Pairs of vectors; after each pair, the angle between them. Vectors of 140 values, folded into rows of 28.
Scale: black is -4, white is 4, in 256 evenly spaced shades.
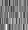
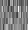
partly aligned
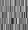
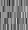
partly opposed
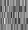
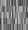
partly opposed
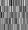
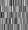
nearly parallel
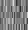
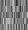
nearly parallel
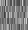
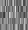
partly aligned
